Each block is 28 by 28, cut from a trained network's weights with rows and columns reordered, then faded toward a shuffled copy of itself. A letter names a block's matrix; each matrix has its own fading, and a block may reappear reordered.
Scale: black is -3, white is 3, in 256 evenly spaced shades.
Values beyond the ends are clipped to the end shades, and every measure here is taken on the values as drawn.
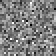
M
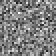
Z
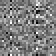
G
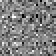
G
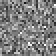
Z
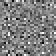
G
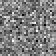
M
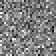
M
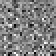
G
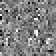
G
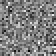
Z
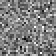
M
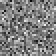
Z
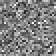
Z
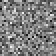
Z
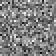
Z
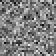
Z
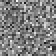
Z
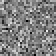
M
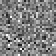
G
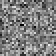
Z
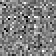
Z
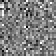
G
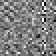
G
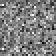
M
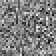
Z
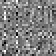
G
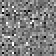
G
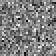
M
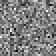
M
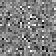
G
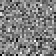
Z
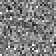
M
